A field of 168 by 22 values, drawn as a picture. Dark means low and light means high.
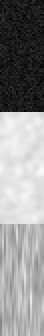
The table splits into 3 rows of 1 panel. Panel 1,1: very low, fine-grained, faint in contrast. Panel 2,1: very high, blotchy, faint in contrast. Panel 3,1: high, streaked downward.
